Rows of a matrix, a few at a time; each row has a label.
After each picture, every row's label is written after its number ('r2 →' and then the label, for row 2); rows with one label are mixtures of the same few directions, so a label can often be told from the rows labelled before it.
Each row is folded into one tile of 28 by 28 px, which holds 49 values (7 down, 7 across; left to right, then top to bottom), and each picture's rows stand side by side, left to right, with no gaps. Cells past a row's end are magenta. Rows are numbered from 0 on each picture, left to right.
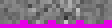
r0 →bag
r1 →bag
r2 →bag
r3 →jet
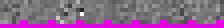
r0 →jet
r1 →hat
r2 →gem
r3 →jet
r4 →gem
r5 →jet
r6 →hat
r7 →gem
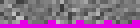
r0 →hat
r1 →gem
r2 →jet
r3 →hat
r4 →gem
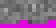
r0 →bag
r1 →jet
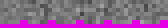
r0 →hat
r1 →jet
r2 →gem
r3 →jet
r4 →hat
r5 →jet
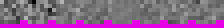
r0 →hat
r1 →jet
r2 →jet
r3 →gem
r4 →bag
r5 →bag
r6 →jet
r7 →hat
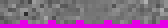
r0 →gem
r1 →hat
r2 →bag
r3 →gem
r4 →bag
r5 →jet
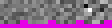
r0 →gem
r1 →hat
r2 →hat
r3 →bag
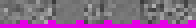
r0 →bag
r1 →gem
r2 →bag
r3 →jet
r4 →bag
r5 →gem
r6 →hat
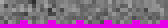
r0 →gem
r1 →jet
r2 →bag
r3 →gem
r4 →hat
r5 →bag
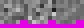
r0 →bag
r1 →gem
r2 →bag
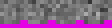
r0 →jet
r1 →jet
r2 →bag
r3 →jet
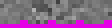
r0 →bag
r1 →bag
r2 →hat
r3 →gem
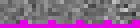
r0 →gem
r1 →jet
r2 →jet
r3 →bag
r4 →gem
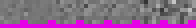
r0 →gem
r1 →gem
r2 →hat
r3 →bag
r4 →bag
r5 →jet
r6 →jet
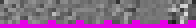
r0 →hat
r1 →gem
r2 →hat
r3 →jet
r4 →jet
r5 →hat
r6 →jet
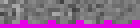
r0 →jet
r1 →gem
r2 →jet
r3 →jet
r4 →bag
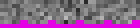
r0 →jet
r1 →hat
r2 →bag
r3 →hat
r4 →gem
